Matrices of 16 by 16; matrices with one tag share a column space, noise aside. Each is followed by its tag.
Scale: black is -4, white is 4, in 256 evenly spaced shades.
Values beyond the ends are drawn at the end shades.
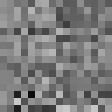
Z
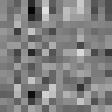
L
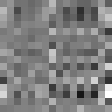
L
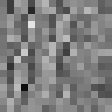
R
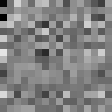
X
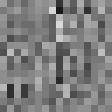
R
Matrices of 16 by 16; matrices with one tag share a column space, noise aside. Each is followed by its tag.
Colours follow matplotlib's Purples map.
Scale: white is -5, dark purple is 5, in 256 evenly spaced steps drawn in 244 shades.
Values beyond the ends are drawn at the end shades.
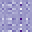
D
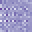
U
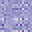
D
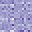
D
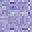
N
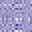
D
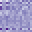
N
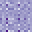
D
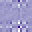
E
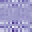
E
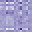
N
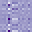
D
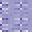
D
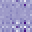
E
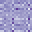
D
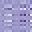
U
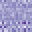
E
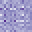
U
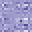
D
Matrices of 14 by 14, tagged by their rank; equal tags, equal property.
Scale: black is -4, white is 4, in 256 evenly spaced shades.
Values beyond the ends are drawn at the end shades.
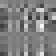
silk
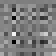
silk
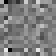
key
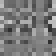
silk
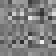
silk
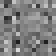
key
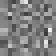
key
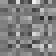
silk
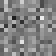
key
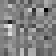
key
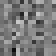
key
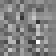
key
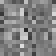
key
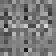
key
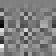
silk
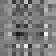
silk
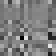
silk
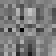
silk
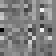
key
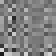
silk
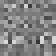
key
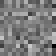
key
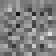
key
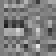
silk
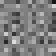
silk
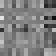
silk
